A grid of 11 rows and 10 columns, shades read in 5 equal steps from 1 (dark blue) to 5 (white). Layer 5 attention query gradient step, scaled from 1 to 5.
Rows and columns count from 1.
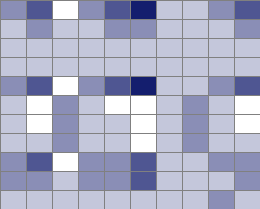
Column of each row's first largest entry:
3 1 1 1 3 2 2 6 3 3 1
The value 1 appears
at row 1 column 6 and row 5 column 6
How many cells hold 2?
9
